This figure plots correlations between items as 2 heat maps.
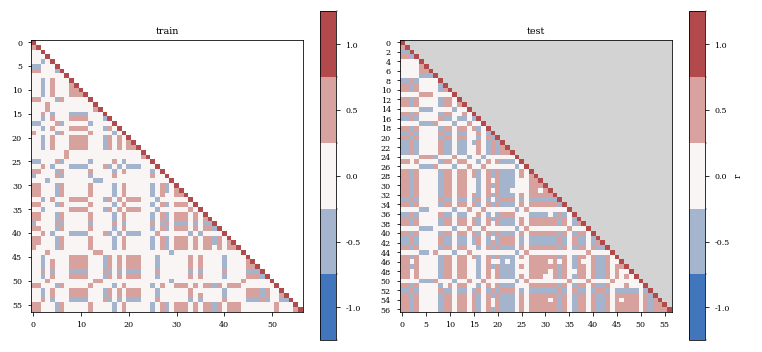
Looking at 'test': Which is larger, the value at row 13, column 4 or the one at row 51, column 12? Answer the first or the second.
the second
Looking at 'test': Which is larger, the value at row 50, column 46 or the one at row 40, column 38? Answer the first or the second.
the second
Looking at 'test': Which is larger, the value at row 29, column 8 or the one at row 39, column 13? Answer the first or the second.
the second
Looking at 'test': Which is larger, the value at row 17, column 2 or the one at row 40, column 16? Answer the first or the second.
the first
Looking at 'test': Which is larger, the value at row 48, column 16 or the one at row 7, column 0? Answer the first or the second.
the second
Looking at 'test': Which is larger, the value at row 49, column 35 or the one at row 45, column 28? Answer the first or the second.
the second
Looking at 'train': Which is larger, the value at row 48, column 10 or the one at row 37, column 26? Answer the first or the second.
the second
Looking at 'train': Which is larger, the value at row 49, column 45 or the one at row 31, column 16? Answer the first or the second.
the first
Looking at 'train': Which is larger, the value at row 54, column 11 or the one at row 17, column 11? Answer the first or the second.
the second
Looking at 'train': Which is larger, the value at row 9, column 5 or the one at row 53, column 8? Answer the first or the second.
the second
